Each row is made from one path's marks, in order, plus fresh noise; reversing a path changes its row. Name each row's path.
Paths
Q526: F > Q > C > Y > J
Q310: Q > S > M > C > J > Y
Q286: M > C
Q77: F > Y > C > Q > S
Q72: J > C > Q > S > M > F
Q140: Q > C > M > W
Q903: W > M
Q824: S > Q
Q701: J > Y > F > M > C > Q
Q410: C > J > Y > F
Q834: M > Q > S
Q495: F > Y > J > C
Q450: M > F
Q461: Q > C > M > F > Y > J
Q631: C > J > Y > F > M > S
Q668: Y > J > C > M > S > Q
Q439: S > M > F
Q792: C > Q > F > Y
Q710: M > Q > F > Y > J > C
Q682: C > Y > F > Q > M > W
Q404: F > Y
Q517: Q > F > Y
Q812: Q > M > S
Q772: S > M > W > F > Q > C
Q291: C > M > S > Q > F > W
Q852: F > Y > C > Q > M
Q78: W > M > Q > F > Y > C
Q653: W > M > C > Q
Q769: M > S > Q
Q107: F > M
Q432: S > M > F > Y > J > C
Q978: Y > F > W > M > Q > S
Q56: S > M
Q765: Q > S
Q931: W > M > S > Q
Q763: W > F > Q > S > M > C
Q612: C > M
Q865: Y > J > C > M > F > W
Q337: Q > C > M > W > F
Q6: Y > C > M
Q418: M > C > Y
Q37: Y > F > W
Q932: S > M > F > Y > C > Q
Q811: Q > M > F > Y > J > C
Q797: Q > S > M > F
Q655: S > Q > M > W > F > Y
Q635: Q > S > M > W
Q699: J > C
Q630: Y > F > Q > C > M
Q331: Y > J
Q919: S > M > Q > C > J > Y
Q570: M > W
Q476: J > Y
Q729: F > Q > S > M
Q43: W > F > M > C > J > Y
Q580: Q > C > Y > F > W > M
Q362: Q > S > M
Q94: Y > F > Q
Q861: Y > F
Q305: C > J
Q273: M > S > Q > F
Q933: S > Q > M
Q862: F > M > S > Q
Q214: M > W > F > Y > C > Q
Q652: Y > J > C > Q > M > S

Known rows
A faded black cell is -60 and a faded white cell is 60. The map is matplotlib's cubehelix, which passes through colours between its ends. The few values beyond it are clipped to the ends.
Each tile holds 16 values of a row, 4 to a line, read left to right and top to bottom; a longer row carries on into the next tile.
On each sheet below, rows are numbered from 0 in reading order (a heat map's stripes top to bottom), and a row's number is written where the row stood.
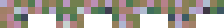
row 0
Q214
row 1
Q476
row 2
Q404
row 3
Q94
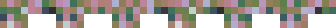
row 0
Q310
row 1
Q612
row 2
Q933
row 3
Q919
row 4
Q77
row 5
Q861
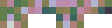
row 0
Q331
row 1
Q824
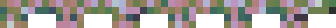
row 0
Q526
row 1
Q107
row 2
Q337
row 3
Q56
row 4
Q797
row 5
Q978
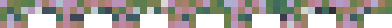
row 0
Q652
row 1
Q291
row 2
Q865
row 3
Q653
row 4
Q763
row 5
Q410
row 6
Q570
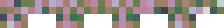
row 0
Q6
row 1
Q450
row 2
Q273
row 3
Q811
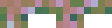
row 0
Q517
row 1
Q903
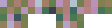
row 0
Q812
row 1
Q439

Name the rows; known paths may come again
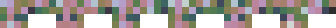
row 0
Q140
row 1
Q862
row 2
Q763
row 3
Q772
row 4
Q37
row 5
Q310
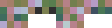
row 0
Q580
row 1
Q418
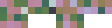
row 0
Q43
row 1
Q932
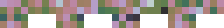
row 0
Q450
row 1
Q655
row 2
Q978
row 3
Q852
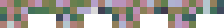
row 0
Q286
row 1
Q668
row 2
Q824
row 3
Q635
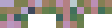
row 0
Q570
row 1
Q439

